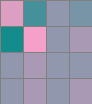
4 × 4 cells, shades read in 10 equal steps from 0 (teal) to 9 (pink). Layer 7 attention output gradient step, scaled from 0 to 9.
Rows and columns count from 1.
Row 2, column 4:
6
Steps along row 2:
up down up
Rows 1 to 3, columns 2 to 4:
2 5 4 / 9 5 6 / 6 5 5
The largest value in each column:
8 9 5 6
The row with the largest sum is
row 4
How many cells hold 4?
1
